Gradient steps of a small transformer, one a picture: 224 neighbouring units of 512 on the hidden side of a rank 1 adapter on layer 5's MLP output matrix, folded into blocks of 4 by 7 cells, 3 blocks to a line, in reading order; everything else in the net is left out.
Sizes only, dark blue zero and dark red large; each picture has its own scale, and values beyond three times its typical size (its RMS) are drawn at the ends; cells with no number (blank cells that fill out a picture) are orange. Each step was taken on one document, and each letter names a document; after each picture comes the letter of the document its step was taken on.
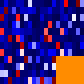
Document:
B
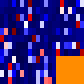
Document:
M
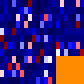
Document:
M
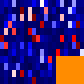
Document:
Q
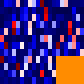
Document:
Q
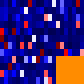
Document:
M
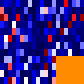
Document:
B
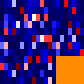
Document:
Q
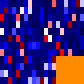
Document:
B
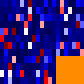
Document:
M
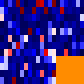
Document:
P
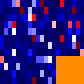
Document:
Q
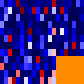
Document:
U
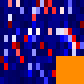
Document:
P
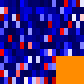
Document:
B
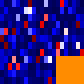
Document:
M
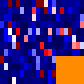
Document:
P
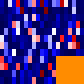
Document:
Q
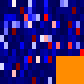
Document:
Q
